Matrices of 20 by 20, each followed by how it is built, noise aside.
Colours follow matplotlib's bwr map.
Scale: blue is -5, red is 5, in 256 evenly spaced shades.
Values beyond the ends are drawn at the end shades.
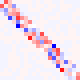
banded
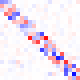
banded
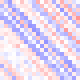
Toeplitz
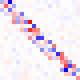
banded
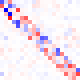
banded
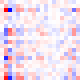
low rank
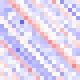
Toeplitz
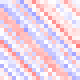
Toeplitz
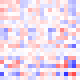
low rank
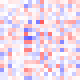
low rank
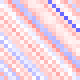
Toeplitz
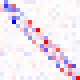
banded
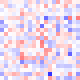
low rank
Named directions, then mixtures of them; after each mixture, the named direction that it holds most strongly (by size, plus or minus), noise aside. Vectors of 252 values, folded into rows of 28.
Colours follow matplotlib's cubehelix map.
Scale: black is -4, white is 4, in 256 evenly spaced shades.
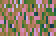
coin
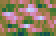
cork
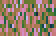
coin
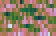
cork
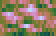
cork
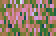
coin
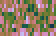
coin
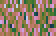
coin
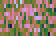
coin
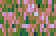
coin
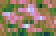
cork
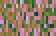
coin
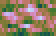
cork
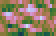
cork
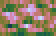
cork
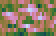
cork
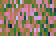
coin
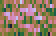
cork
